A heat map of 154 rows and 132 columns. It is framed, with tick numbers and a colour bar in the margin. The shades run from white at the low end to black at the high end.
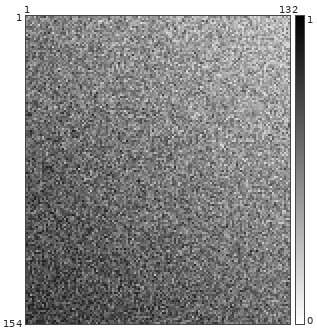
Ninth with the lowest average: top right. Odd rows or columns: none. Average level on the scale: 50%. Slope: up to the bottom left. Stripes: none.
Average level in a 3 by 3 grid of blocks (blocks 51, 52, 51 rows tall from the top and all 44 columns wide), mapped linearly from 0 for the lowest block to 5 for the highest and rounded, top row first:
210
431
543
